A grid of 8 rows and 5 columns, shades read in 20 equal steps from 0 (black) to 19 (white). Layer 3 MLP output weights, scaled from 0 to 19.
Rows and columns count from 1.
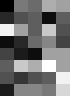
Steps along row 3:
down down up down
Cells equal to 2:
2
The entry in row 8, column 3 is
10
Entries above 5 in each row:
4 3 5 2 2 5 4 4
